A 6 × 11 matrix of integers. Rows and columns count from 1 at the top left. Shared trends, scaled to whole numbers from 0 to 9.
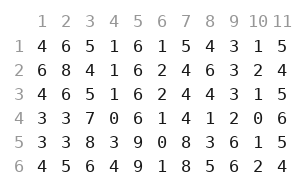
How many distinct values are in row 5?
7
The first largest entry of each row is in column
2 2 2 3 5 5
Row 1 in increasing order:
1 1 1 3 4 4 5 5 5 6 6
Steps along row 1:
up down down up down up down down down up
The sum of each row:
41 46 41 33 49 54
